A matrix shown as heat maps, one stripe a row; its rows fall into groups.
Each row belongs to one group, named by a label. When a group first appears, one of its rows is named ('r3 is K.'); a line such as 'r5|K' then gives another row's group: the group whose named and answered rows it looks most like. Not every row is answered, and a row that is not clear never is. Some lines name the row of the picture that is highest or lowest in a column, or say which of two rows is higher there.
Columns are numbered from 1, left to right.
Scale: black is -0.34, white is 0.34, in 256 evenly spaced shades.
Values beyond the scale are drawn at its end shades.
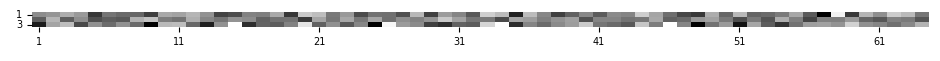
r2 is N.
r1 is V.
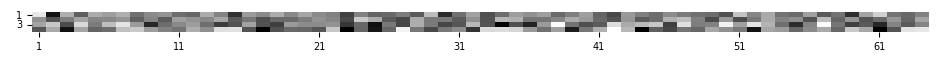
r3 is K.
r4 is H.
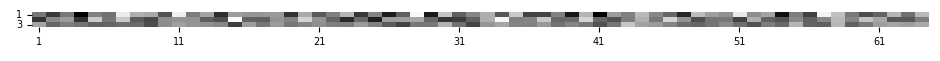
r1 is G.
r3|V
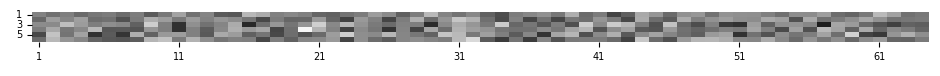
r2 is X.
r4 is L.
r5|N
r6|X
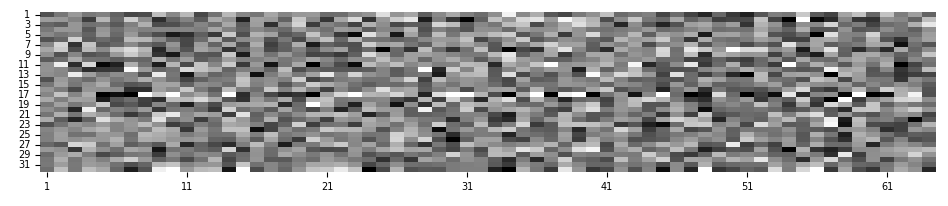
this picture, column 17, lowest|11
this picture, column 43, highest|11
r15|L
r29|V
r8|K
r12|G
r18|V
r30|K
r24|H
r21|L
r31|L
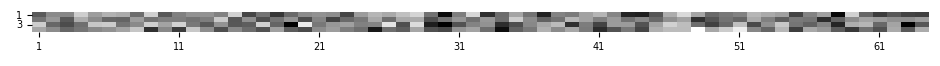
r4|K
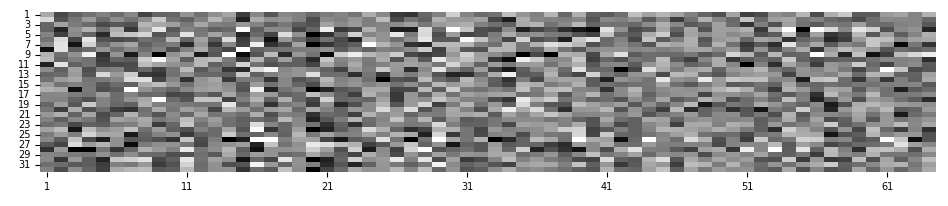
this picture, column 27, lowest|26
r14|K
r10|N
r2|N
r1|V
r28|G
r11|N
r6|X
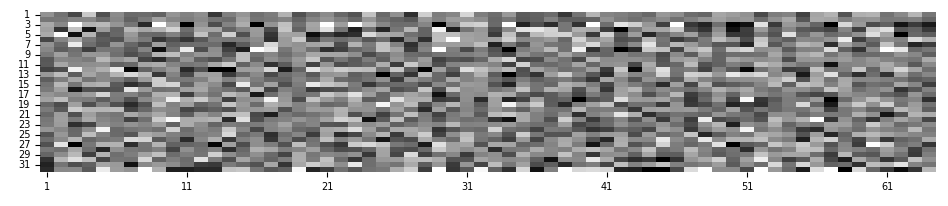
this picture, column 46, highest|3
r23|G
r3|H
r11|X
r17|H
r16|G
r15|L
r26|K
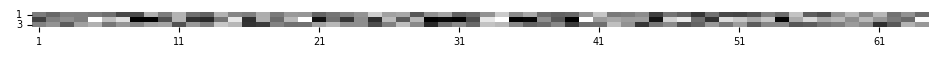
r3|H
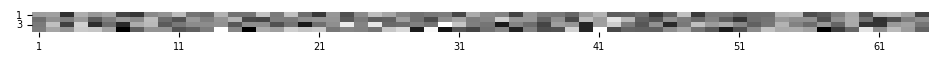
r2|H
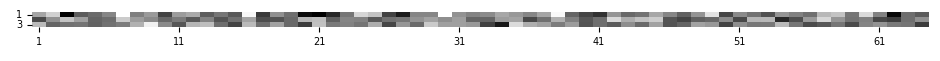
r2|K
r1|G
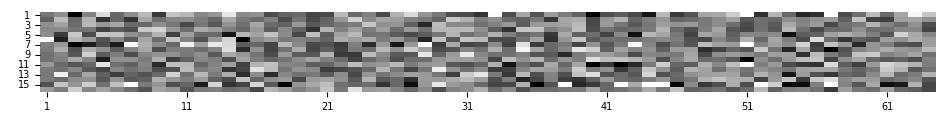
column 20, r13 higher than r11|Yes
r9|X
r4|N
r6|N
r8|X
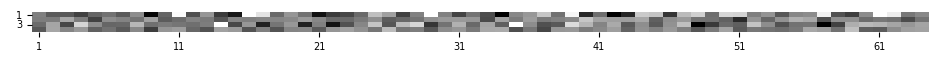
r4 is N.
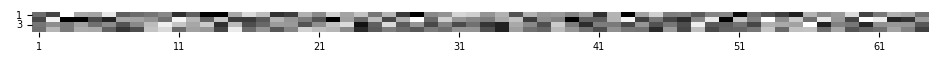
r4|L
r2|G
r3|L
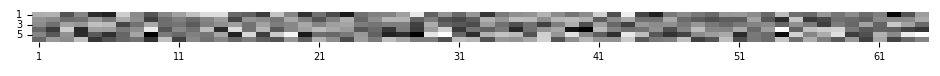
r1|G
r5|V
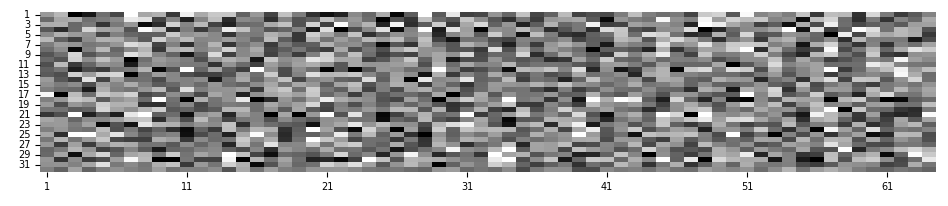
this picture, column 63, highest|29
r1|G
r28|V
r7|K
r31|H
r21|K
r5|V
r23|N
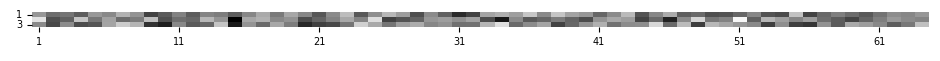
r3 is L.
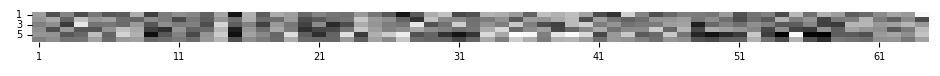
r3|X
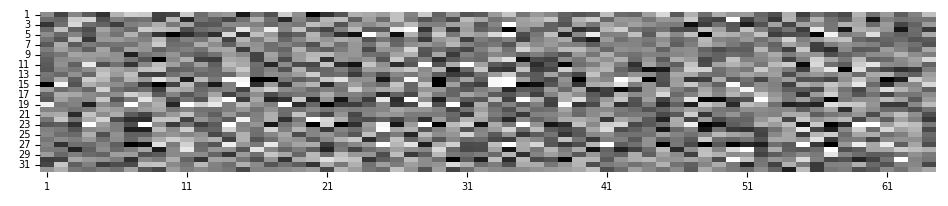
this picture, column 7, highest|19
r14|H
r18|X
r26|L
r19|G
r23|X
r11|X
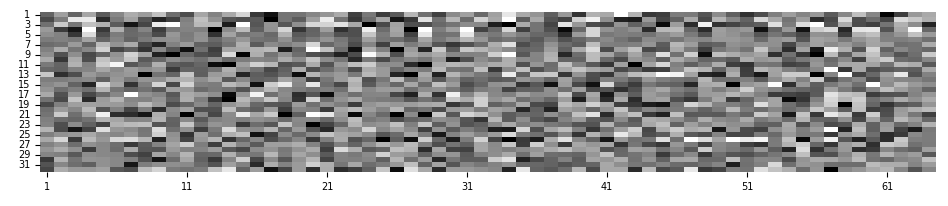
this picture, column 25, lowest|26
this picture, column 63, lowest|24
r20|N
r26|K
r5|X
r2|V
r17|G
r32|X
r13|V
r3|L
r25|H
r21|L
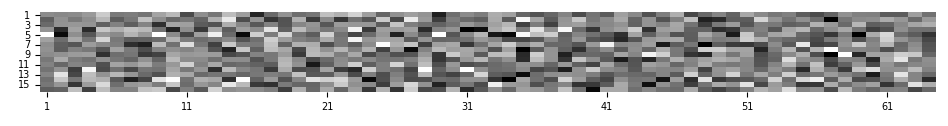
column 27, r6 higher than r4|No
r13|K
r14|L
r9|V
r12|X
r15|H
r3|N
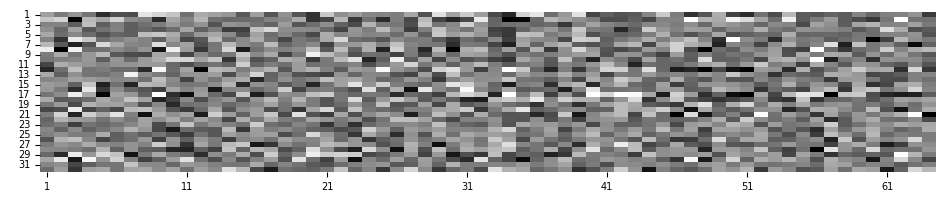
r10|L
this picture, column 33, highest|32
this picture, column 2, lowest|8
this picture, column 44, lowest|32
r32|H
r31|G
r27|H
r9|L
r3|X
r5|N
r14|H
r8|N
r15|N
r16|X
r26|V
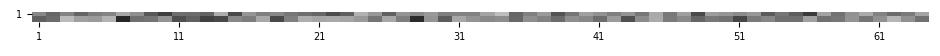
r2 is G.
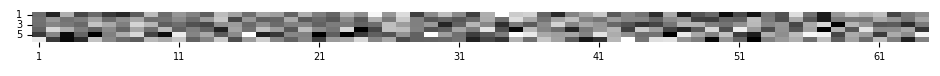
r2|X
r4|V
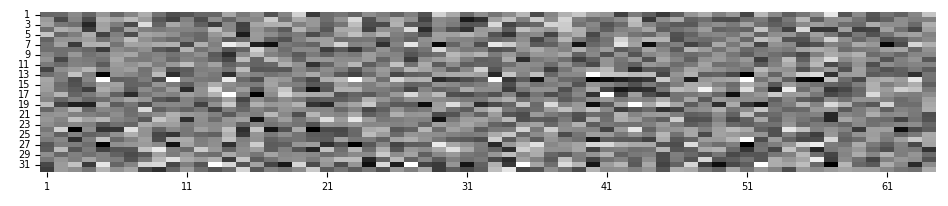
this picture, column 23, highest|14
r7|H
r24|G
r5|N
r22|H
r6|K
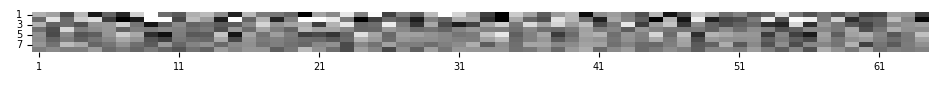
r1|N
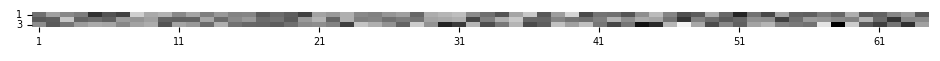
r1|N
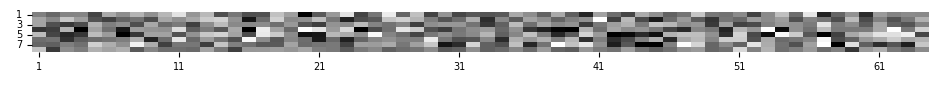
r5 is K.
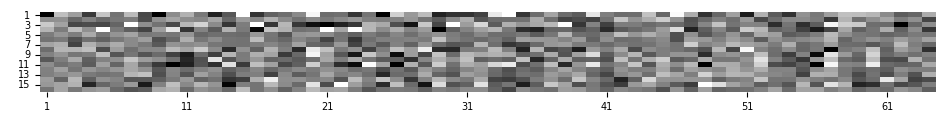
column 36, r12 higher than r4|Yes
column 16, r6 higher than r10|Yes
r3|G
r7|K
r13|K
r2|V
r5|K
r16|L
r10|K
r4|H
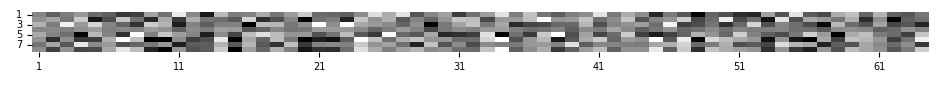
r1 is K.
